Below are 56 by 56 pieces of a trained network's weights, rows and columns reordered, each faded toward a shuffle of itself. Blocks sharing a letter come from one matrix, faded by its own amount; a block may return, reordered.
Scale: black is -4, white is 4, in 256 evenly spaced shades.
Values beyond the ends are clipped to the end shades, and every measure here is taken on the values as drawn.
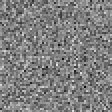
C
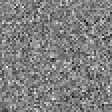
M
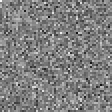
M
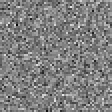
C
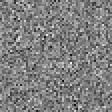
M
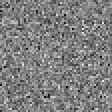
C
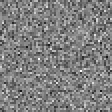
M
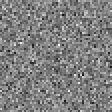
C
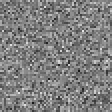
M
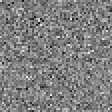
C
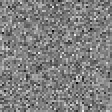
M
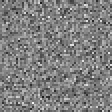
M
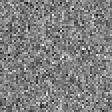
M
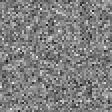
C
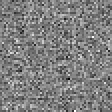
M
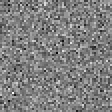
M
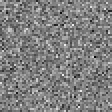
C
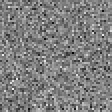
C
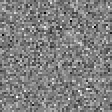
C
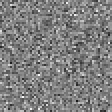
M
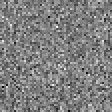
M
